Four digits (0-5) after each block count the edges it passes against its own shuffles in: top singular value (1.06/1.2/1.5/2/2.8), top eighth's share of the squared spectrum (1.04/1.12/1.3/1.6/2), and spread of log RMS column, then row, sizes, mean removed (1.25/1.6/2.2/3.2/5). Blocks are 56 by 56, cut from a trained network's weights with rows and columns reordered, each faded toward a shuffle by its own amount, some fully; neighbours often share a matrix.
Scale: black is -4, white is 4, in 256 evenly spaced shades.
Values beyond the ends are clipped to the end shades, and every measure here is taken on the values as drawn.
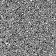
0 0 0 0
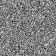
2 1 0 0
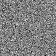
0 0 0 0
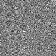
3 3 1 1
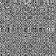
4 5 3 2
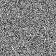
0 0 0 0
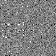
3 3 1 1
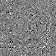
3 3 1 1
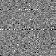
3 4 1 2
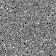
1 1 0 0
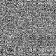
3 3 0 2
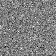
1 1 0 0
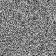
3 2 0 0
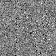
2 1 1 0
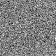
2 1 0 0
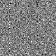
3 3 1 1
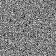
1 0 0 0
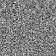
3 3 1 0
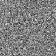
3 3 0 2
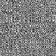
4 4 2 2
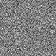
3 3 1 0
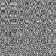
4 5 2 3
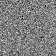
0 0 0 0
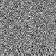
4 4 1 2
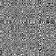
4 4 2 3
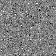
2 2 1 1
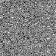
3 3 1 1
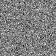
1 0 0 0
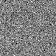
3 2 0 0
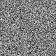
0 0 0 0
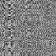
4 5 3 1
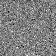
0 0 0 0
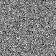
1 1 0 0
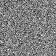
0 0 0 0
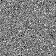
1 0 0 0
